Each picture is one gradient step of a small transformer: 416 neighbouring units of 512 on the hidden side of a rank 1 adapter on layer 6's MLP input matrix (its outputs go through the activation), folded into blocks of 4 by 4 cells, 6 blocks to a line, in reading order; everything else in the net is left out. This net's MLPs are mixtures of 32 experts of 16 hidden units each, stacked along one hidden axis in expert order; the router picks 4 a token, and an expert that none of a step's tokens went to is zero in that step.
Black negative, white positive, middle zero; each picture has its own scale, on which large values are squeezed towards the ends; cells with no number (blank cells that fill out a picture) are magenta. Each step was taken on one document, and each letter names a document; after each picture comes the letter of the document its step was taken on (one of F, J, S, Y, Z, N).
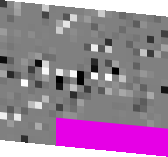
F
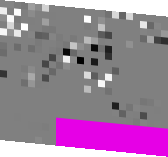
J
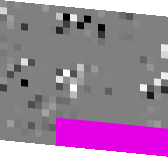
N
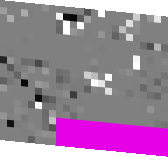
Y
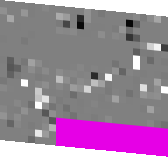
Y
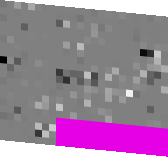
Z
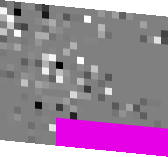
J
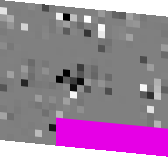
N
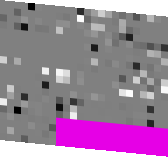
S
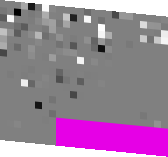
J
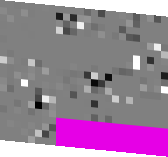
Y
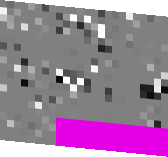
N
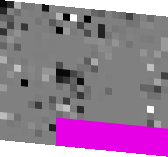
N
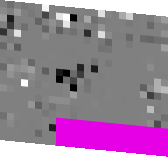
N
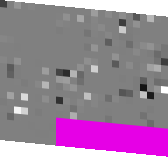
S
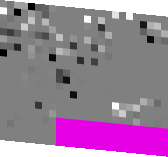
J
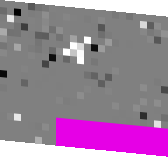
J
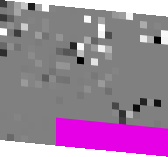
J
